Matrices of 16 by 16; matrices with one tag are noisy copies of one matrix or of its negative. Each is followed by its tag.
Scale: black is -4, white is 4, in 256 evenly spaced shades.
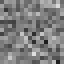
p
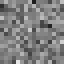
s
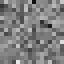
s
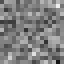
p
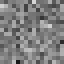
s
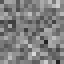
p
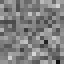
p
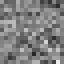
p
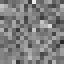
s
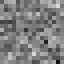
p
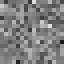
s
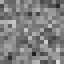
p
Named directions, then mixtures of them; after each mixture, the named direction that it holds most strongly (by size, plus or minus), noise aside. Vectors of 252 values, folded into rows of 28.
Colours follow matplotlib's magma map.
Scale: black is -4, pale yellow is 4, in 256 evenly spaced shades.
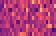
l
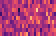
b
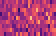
b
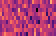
b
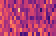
b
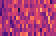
b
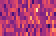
b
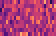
b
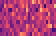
l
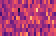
b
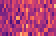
l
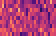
l
